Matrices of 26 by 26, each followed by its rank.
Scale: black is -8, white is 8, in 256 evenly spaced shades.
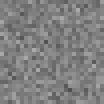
full rank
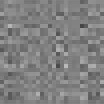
three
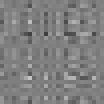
two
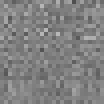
five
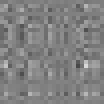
two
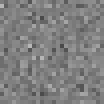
five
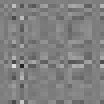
two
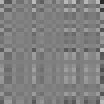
one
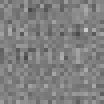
five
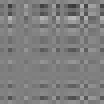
one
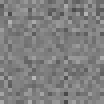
five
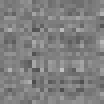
three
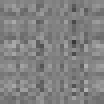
two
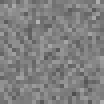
full rank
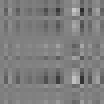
one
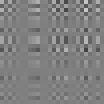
one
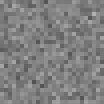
full rank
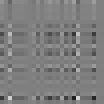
one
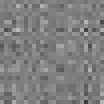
three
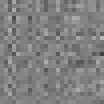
three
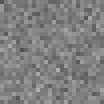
full rank
